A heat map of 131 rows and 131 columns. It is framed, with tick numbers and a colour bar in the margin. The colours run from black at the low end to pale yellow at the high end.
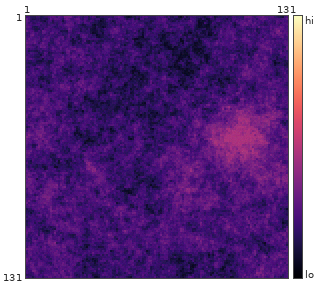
Stripes: none. Ninth with the lowest average: top middle. Bumps: one, in the middle right. Ninth with the highest average: middle right. Average level on the scale: 20%.
